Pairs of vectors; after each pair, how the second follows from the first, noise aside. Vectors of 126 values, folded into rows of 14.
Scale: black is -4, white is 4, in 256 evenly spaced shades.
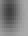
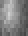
negated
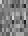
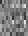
negated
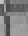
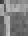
negated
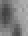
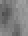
shrunk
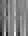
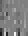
partly zeroed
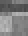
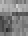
negated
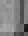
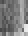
negated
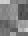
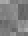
shrunk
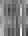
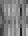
negated
